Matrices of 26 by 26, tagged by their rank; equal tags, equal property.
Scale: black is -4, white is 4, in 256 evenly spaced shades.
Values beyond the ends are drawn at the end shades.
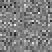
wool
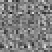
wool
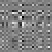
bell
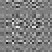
bell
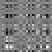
bell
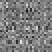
wool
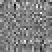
wool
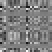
bell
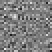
wool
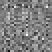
wool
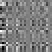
bell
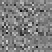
wool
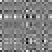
bell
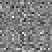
wool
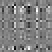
bell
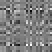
bell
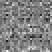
wool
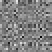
wool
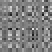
bell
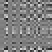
bell
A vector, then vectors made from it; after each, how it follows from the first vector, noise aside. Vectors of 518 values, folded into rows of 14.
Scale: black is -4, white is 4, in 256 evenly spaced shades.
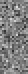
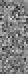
sign-scrambled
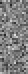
wrapped around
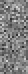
sign-scrambled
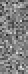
wrapped around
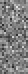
sign-scrambled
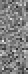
wrapped around
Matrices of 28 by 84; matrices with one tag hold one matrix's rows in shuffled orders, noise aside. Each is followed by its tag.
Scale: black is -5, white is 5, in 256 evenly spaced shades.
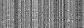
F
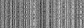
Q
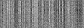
F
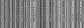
Q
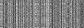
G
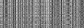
G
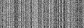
F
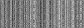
Q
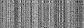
F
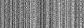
Q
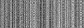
Q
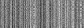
Q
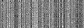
F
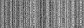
Q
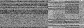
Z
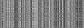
F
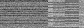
Z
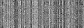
F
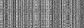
G
